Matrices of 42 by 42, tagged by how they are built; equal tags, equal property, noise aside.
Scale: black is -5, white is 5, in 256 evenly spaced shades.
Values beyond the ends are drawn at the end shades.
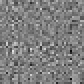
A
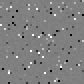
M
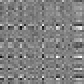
A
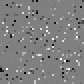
M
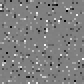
M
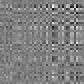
A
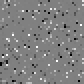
M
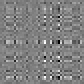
A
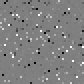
M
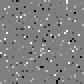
M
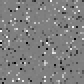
M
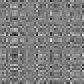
A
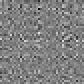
A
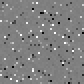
M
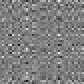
A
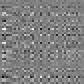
A
